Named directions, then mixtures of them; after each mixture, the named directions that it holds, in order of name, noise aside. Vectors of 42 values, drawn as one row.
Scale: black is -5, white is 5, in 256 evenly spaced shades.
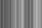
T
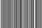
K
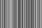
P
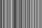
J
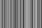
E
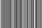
K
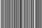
K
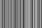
E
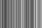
J, P, T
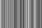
E, K, T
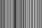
E, J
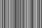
E, P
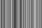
E, J, K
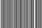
K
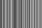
J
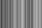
T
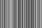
P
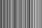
J, T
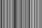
J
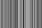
E, P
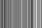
E, P, T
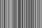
P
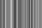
J, P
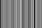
K
